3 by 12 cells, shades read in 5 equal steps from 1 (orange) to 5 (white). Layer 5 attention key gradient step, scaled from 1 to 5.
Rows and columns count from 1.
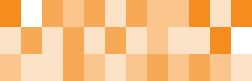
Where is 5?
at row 1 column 2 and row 2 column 12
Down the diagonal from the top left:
1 2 4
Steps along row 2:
down up down up down up down up same down up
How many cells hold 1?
4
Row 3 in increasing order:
2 2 2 3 3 3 3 3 4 4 4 4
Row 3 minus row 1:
2 -1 2 -1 1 0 1 -1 0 1 -1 3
